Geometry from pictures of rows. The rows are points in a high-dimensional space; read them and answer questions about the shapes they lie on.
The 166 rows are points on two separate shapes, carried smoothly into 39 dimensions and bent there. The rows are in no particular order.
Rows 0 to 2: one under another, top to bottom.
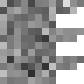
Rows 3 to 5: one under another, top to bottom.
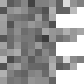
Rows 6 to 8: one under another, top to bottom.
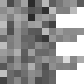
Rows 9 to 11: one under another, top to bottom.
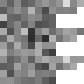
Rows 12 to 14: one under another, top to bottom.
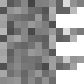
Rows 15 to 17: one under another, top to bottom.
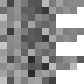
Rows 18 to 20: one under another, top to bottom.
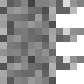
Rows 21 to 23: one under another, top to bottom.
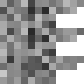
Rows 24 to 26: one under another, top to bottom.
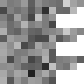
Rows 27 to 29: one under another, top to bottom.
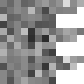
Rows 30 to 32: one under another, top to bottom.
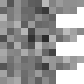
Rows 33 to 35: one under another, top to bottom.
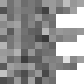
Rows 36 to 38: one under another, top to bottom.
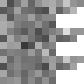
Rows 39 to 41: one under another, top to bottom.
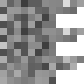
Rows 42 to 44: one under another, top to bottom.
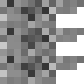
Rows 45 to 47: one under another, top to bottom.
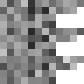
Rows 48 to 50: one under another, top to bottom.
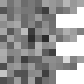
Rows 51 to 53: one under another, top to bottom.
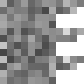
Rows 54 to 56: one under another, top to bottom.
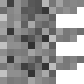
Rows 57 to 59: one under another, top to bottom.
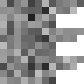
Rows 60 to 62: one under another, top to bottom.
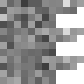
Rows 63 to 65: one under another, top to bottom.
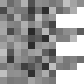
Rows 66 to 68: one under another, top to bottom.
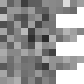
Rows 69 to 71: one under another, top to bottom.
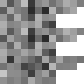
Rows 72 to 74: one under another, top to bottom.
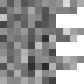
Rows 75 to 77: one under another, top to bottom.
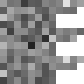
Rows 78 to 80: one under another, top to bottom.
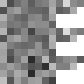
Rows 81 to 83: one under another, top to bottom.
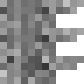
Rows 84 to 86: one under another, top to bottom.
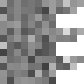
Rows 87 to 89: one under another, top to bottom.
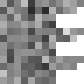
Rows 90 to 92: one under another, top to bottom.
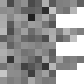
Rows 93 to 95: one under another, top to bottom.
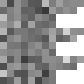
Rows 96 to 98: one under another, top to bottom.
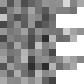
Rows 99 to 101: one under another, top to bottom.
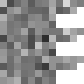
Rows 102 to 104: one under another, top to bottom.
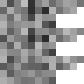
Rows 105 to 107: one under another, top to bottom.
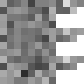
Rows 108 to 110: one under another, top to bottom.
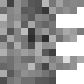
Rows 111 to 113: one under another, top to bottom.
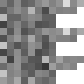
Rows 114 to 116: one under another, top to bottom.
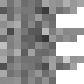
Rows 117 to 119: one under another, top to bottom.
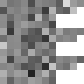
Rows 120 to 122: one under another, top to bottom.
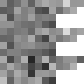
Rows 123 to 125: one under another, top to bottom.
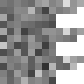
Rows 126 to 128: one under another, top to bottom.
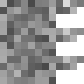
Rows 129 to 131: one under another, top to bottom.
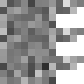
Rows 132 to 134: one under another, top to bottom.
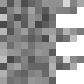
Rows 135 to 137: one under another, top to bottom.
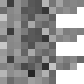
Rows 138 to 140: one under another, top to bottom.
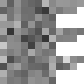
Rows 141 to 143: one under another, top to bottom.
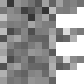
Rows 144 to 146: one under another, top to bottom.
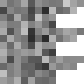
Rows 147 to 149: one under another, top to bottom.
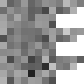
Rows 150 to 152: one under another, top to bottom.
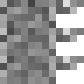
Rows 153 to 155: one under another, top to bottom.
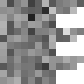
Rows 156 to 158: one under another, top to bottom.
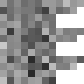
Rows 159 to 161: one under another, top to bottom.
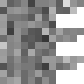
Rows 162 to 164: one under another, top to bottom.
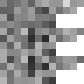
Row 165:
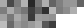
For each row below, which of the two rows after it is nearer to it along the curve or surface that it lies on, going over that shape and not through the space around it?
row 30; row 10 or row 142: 142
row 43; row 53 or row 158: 158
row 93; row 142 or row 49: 142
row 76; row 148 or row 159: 148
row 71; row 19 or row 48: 48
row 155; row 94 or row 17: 94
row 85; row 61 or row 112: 112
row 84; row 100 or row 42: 42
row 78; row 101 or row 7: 101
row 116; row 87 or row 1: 1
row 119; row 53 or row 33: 33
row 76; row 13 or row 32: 32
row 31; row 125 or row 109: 109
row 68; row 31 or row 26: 26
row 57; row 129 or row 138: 138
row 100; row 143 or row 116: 143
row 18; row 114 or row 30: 114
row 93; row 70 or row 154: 154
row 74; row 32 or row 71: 71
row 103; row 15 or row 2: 2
